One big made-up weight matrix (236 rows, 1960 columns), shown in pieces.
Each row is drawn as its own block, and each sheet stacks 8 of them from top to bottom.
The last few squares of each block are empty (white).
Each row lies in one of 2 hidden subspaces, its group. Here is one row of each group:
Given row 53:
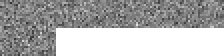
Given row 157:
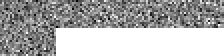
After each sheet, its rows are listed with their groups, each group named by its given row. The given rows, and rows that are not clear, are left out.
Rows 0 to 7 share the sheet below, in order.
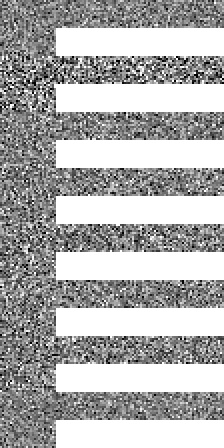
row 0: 157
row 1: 53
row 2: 53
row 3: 157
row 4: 53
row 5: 53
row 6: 53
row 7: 53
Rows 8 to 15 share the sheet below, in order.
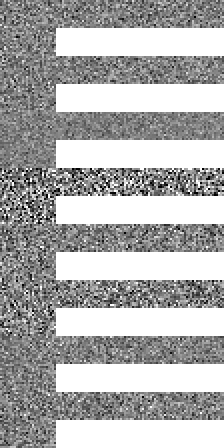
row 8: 53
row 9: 157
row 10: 53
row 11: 157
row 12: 53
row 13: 157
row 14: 53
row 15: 53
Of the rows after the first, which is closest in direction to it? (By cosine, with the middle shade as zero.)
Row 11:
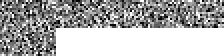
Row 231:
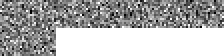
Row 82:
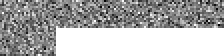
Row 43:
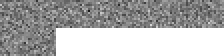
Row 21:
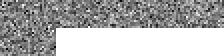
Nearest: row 21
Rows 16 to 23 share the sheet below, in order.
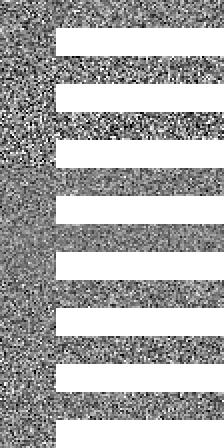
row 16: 53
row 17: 157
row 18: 157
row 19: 53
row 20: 157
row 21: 157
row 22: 53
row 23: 53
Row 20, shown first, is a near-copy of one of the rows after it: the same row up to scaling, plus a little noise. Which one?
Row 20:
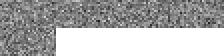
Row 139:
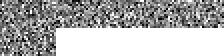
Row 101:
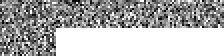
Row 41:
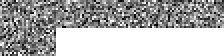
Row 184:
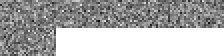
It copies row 184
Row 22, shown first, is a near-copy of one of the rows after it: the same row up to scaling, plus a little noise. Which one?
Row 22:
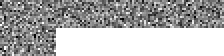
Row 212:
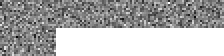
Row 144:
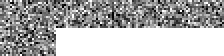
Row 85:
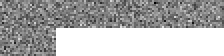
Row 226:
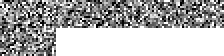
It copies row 212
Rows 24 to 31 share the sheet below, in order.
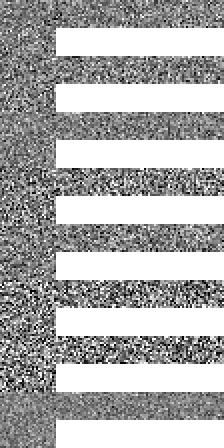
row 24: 53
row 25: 157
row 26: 157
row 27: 157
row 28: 157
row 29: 157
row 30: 53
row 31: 157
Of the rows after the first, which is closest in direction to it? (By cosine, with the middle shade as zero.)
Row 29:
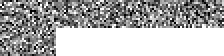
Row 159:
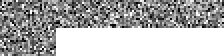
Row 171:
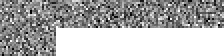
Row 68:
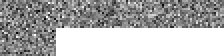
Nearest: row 171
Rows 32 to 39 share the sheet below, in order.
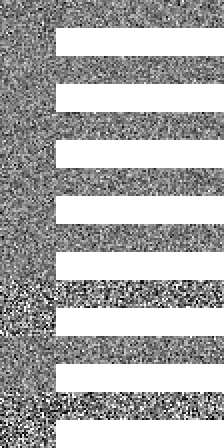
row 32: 53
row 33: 157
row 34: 157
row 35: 157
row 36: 157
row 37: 53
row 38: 157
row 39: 53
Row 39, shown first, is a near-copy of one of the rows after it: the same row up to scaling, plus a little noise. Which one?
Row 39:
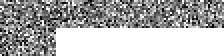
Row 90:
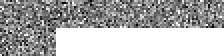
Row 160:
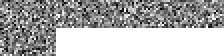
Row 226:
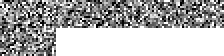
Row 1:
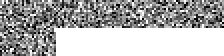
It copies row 90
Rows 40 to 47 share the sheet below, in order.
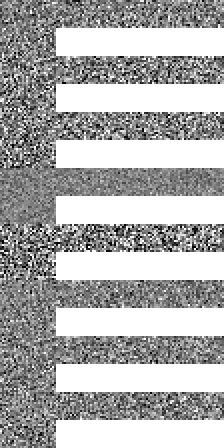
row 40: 157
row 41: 157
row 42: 53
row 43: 157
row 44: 53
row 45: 157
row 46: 157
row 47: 53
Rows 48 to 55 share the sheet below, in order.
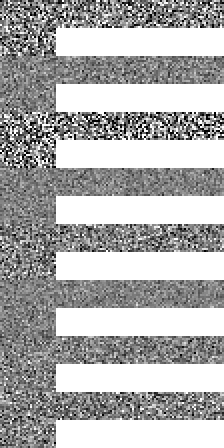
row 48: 53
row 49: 157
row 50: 157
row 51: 53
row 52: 53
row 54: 53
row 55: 53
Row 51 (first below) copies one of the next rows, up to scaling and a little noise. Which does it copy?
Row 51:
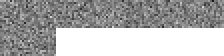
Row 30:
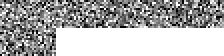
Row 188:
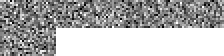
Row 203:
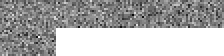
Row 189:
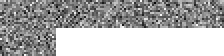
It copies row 188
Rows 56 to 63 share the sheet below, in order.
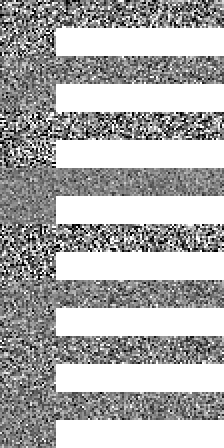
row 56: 157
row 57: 157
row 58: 53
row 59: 157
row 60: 157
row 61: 157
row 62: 157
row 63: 157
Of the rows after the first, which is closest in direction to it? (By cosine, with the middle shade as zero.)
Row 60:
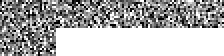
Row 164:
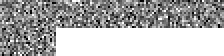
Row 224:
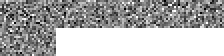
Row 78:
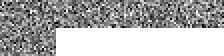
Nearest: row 78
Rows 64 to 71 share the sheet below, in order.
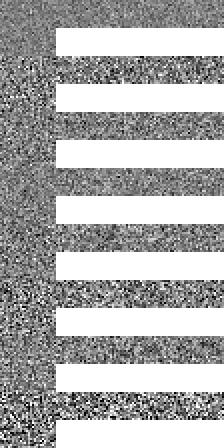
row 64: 157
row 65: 157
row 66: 53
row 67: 53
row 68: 53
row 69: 53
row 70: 53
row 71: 157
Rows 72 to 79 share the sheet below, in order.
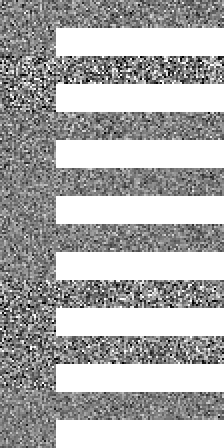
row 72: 157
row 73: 53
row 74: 53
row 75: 53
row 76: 157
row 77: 53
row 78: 157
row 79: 157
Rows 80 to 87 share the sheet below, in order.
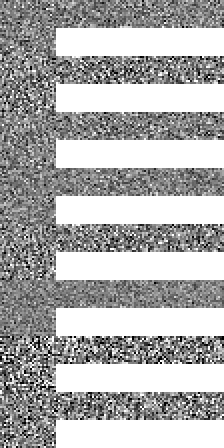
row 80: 53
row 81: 157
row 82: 157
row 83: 157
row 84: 157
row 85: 53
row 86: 53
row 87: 53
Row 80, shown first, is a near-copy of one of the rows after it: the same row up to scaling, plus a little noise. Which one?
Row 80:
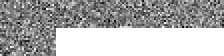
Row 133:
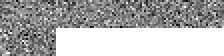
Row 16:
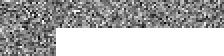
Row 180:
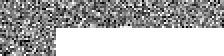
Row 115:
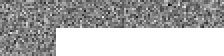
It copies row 180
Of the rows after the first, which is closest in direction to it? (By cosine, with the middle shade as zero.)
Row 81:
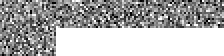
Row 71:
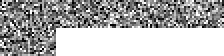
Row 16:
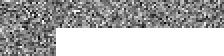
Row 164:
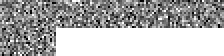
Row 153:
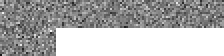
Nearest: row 164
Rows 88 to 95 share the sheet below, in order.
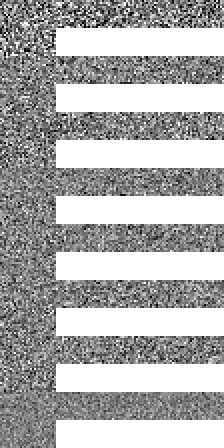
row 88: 53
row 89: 53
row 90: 53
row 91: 53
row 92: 53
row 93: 157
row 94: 53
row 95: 157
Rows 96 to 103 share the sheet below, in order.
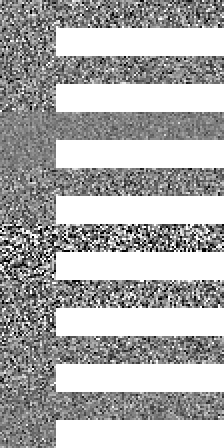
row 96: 157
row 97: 53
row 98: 157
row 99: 157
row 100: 157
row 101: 157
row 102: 157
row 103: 157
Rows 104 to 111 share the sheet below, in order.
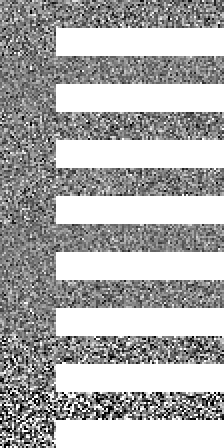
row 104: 157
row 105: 157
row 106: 157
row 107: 53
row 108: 157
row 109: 53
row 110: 157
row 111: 53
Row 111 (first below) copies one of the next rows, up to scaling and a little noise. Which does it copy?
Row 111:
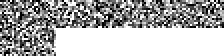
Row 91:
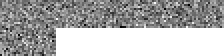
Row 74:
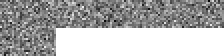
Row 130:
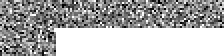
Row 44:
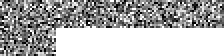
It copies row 74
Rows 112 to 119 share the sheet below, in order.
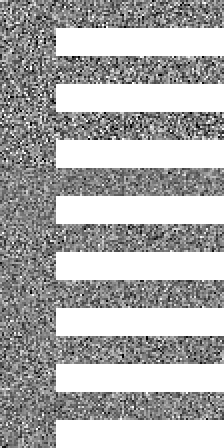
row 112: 53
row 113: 157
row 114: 157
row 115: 53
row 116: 53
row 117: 157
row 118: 53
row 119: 53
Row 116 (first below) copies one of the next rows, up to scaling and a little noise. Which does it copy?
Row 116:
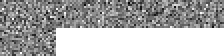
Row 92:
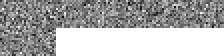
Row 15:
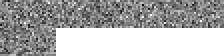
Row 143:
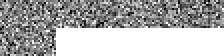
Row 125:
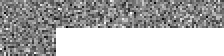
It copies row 92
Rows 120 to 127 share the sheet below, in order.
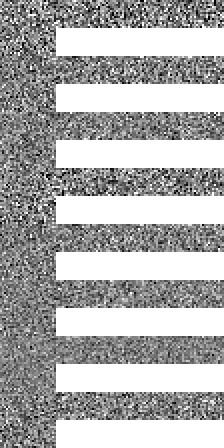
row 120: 157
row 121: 157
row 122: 53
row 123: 53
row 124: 157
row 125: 53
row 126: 157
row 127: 53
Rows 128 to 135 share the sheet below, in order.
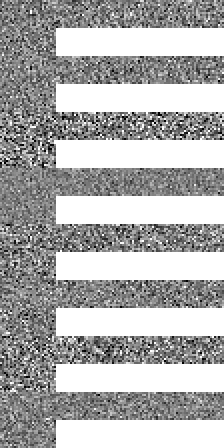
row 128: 157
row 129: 157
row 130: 53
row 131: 157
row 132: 53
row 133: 53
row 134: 53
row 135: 157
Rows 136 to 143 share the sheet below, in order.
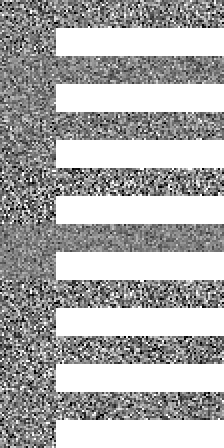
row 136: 157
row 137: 157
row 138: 157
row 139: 157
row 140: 53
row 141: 157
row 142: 53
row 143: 53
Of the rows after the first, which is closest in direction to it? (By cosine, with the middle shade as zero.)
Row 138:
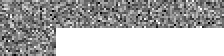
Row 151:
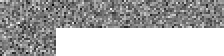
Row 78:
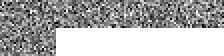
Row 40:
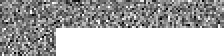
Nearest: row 78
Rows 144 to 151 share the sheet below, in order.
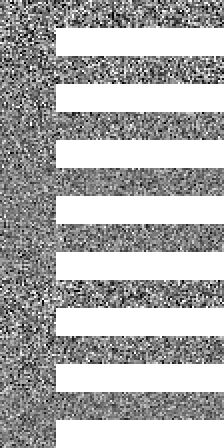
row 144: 53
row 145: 157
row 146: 157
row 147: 53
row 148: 53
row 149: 53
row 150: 53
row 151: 53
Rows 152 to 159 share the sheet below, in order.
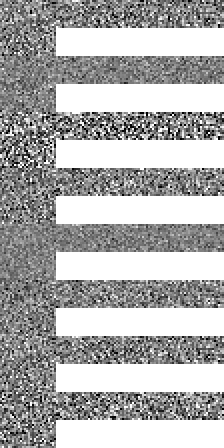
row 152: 157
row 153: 53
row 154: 157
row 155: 157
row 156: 157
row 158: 157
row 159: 157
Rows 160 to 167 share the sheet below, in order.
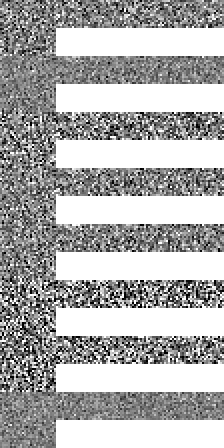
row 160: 53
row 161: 157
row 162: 157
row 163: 157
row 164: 157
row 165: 157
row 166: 157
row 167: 53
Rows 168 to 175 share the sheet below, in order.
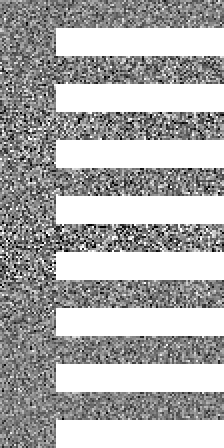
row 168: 53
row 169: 53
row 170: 53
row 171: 157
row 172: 53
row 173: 157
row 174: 157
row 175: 157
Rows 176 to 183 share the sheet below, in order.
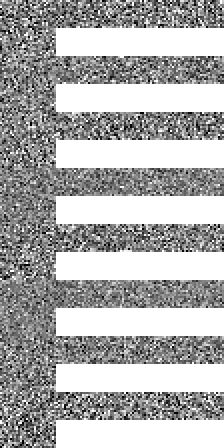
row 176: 53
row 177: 157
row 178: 157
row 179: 53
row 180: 53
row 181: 53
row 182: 53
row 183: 53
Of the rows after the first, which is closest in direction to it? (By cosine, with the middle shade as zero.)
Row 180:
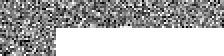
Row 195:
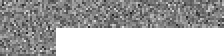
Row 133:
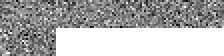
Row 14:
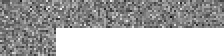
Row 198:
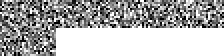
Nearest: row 14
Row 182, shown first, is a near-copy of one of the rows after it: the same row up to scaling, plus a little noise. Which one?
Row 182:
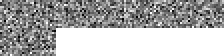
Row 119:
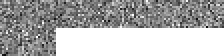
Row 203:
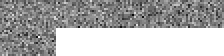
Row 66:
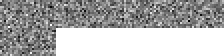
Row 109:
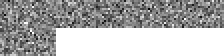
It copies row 66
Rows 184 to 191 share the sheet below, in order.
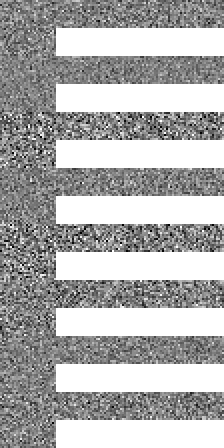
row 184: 157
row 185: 157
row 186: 53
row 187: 157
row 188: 53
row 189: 53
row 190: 157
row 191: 157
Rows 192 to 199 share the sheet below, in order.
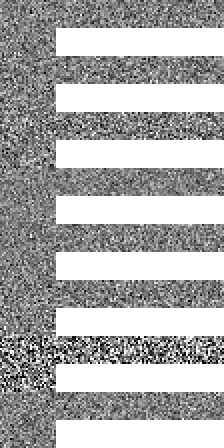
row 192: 157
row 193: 157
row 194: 157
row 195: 157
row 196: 157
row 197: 53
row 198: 157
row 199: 53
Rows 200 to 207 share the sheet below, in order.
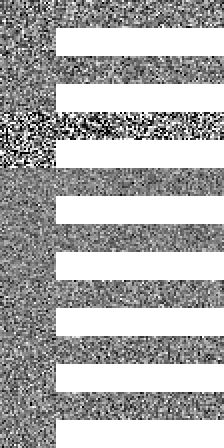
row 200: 53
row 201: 53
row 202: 53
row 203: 53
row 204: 157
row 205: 53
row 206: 157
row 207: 157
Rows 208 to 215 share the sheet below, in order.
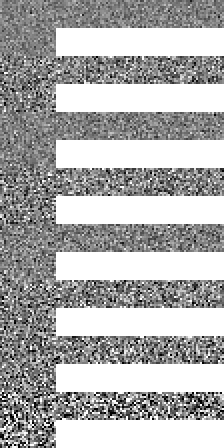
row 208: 157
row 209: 53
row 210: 157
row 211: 53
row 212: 53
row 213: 53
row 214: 157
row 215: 157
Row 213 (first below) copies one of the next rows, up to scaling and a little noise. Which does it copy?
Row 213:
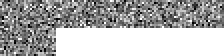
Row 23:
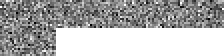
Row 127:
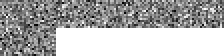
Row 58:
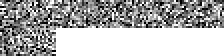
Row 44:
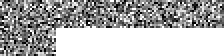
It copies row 44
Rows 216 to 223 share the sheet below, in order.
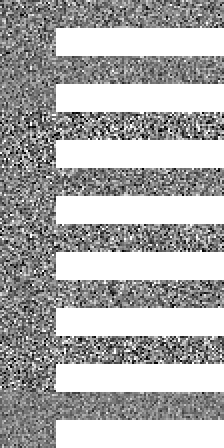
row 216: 53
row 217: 157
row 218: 157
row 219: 53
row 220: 157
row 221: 53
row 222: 53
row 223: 157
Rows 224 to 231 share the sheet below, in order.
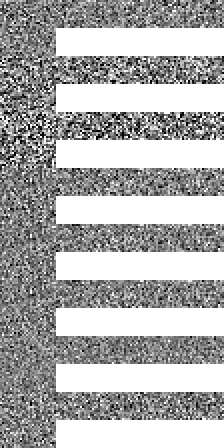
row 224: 53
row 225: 157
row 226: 53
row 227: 157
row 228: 157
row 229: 157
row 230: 157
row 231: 157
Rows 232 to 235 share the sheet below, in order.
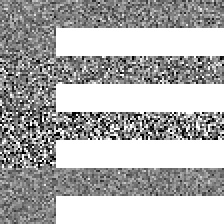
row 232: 157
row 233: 53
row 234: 157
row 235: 157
